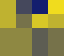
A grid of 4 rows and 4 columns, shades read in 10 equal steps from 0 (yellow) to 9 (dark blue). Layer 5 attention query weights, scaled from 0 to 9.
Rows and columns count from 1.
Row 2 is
2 5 1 2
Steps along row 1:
up up down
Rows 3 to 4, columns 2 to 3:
4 6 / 4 6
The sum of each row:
18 10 19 19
